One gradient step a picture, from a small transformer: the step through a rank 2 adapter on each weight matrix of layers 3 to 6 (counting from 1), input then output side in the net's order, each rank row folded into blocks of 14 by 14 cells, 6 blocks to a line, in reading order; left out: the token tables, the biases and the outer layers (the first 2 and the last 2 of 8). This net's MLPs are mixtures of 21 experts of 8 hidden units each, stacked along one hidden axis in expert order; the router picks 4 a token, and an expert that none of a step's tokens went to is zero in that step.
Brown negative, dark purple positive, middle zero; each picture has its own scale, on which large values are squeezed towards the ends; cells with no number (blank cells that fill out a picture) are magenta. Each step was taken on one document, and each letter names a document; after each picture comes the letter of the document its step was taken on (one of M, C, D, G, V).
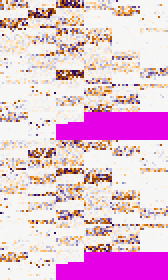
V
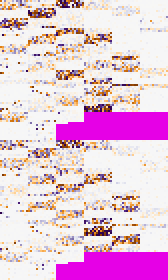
V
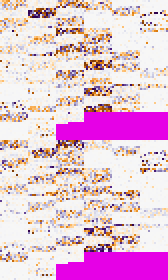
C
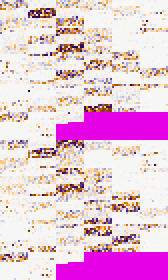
C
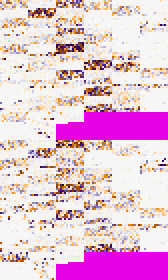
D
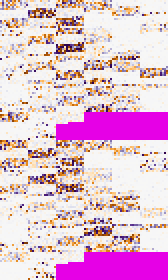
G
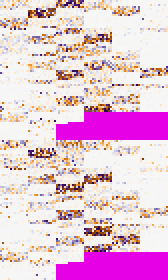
V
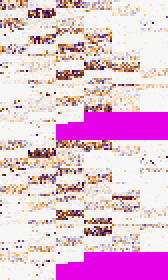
V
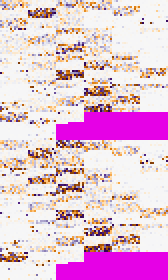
V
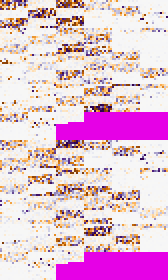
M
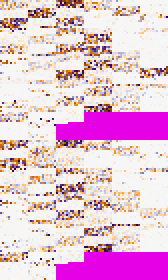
M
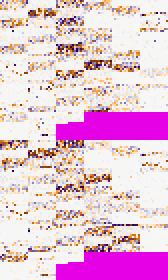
C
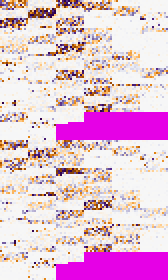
M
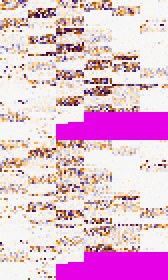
D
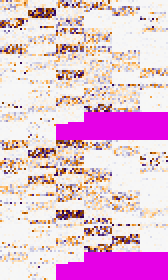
M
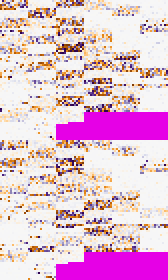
G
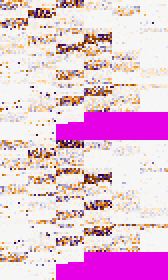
V
